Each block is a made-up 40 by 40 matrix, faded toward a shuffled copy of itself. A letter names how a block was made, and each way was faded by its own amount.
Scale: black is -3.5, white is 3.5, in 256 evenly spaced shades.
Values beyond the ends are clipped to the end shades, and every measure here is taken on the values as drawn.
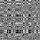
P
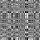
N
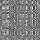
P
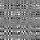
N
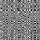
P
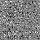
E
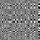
N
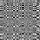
N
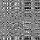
P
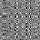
P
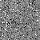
E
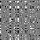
P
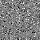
E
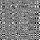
P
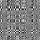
N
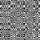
P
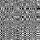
P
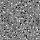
E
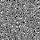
E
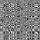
P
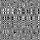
P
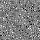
E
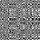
P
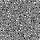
E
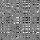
P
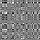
N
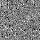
E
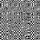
P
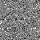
E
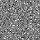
E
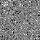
E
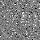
E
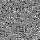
E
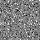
E
